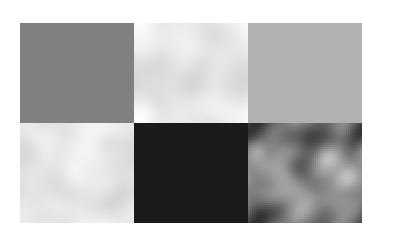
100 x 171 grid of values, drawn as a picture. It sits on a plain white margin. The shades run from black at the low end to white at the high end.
The table splits into 2 rows of 3 panels. Panel 1,1: middling, flat. Panel 1,2: very high, smooth, faint in contrast. Panel 1,3: high, flat. Panel 2,1: very high, smooth, faint in contrast. Panel 2,2: very low, flat. Panel 2,3: middling, smooth, strong in contrast.
